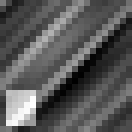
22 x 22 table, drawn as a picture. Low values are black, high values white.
The grain runs diagonally up to the right. Values change most from cell to cell in the bottom left. The halves do not mirror each other. The ninth with the highest average is the bottom left. In the bottom left lies a patch that is higher than the rest.
